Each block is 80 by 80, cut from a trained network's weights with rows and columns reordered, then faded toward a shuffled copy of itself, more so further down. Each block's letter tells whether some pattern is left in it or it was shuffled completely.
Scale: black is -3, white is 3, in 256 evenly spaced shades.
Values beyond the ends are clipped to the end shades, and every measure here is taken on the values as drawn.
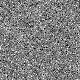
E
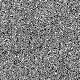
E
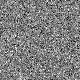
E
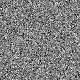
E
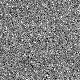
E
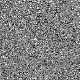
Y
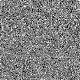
Y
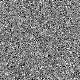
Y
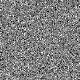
Y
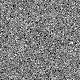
E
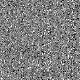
Y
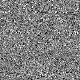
Y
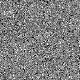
Y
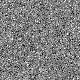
E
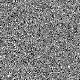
Y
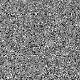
Y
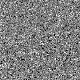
Y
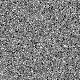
E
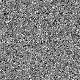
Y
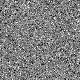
E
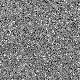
E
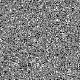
Y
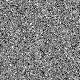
E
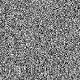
Y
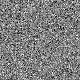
E
